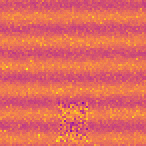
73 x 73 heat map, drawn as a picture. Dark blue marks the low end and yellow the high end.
Horizontal stripes repeat 6 times down the table. Values change most from cell to cell in the bottom middle. No overall slope runs across the table. Overall the values sit about 60% of the way up the scale. In the bottom middle lies a patch that is rougher than the rest.
